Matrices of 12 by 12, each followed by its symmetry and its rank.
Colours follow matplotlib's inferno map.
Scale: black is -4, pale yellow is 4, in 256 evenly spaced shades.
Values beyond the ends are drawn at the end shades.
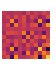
symmetric, rank two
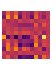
neither, rank two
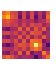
symmetric, rank two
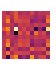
neither, rank two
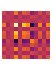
symmetric, rank one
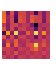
neither, rank two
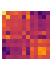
symmetric, rank two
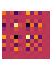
symmetric, rank one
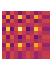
symmetric, rank one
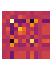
symmetric, rank two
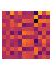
neither, rank two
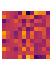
neither, rank two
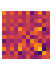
symmetric, rank two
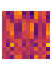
neither, rank two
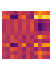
neither, rank two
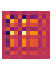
symmetric, rank one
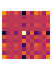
symmetric, rank one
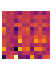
neither, rank two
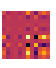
symmetric, rank one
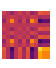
symmetric, rank one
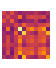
symmetric, rank two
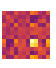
symmetric, rank two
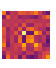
symmetric, rank two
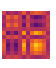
symmetric, rank one
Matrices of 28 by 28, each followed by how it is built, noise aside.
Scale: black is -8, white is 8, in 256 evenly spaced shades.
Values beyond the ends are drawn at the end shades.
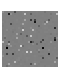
sparse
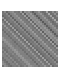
Toeplitz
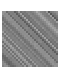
Toeplitz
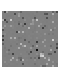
sparse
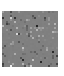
sparse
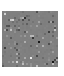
sparse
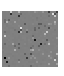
sparse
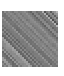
Toeplitz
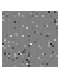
sparse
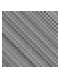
Toeplitz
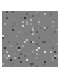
sparse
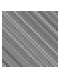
Toeplitz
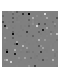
sparse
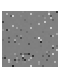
sparse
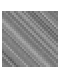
Toeplitz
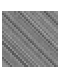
Toeplitz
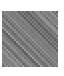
Toeplitz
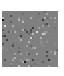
sparse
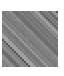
Toeplitz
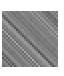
Toeplitz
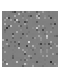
sparse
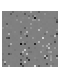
sparse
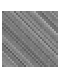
Toeplitz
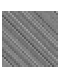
Toeplitz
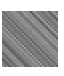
Toeplitz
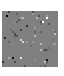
sparse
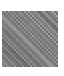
Toeplitz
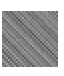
Toeplitz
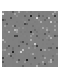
sparse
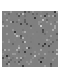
sparse
